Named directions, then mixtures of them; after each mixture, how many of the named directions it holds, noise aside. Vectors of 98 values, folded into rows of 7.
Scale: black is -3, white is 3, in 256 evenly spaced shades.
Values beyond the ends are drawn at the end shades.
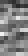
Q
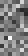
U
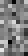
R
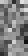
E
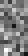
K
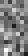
one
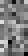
one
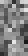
one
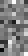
one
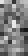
three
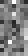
two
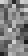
one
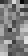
one
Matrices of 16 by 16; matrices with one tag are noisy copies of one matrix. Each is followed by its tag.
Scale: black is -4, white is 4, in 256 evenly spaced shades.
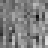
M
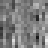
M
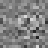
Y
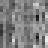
M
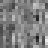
M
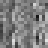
M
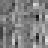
M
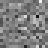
Y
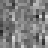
M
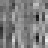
M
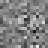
Y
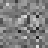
Y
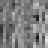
M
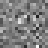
Y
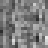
M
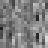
M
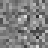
Y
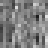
M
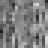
M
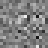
Y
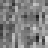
M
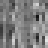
M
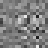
Y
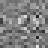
Y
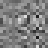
Y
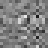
Y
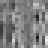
M
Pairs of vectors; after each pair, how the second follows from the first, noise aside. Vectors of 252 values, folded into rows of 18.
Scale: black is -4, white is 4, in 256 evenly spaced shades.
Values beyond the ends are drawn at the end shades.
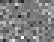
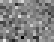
negated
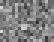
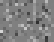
partly zeroed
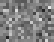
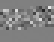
partly zeroed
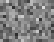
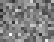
reversed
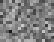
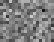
reversed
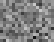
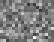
negated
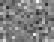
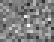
wrapped around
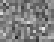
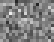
reversed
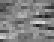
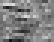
wrapped around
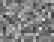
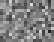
wrapped around
